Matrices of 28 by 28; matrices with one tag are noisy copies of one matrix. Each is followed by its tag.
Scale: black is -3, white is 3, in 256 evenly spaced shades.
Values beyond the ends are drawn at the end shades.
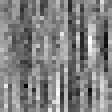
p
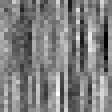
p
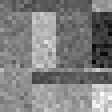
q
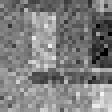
q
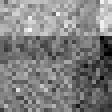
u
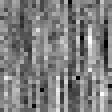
p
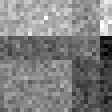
u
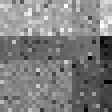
u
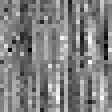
p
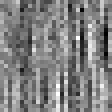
p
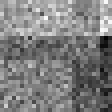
u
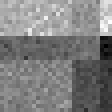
u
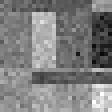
q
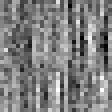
p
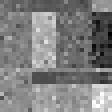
q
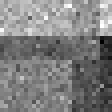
u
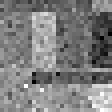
q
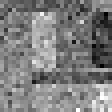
q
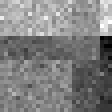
u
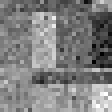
q
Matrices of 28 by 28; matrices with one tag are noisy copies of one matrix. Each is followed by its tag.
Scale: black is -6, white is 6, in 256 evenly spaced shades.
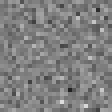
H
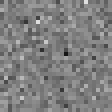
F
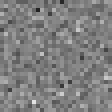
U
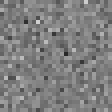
F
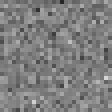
U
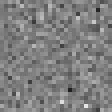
H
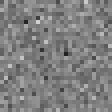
F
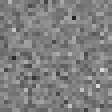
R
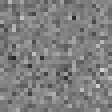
R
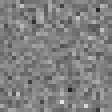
H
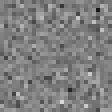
H
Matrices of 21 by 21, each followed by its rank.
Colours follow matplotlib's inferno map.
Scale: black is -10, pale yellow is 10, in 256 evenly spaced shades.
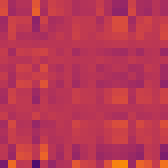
two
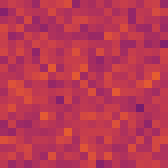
full rank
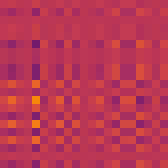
one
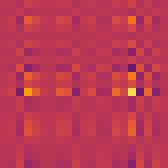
one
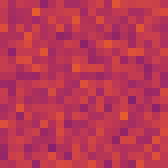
full rank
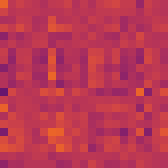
three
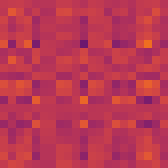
two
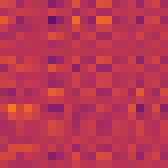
two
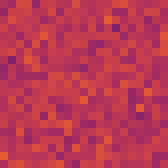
full rank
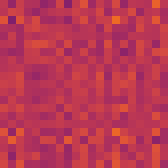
three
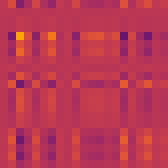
one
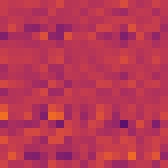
three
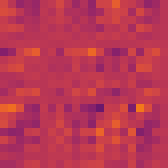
two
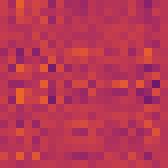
three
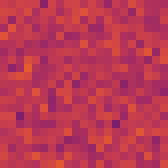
full rank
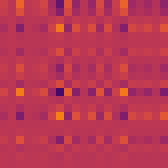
one
